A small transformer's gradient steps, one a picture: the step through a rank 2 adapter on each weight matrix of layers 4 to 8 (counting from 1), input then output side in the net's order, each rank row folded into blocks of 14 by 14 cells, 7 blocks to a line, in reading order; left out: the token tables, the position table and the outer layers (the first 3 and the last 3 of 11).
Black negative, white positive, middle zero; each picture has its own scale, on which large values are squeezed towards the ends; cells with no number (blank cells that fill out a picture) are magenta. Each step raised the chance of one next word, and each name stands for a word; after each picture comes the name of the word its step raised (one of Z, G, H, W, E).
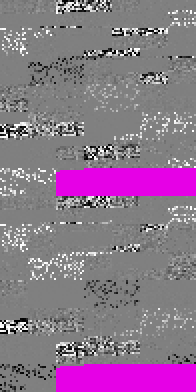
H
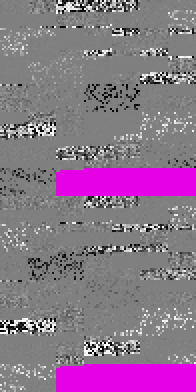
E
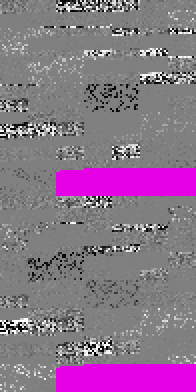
E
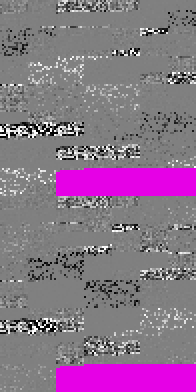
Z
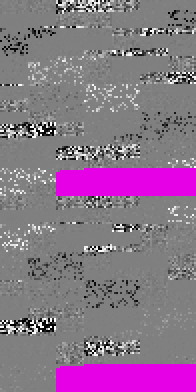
Z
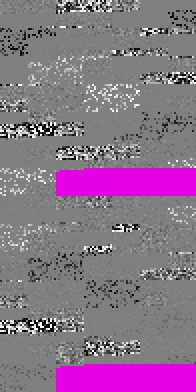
Z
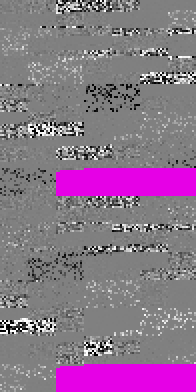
E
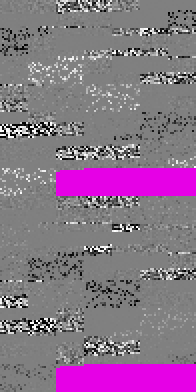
Z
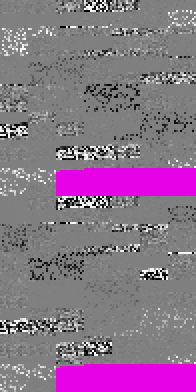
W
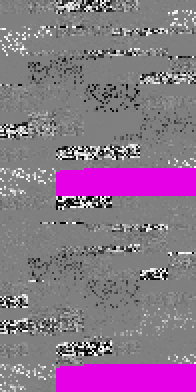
W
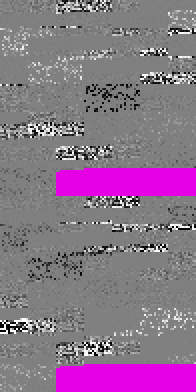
E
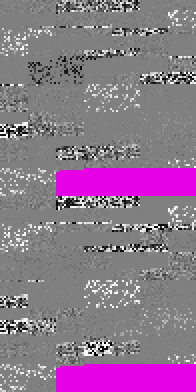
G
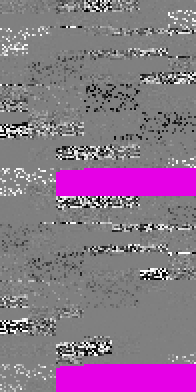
W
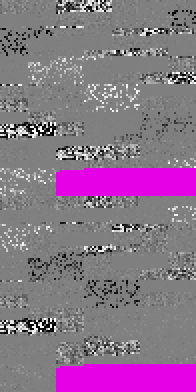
Z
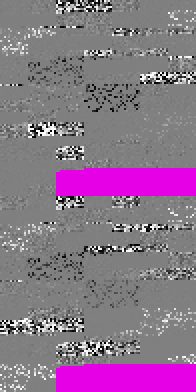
E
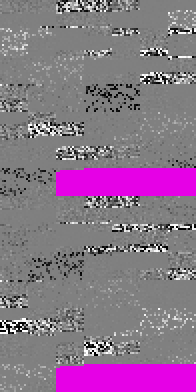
E
